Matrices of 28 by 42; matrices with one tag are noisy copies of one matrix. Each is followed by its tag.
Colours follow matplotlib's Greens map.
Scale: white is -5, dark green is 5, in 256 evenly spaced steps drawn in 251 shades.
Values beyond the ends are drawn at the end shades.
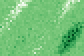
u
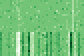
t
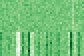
t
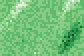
u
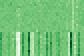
t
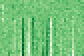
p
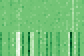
t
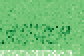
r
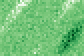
u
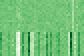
t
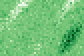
u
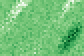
u
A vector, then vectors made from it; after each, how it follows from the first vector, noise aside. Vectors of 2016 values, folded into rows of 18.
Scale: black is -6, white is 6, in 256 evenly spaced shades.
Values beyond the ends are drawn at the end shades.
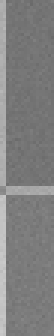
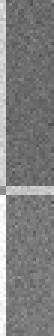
scaled up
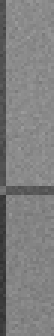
negated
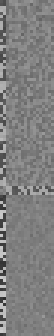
sign-scrambled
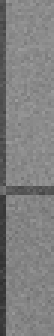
negated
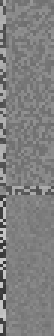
sign-scrambled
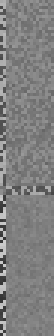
sign-scrambled
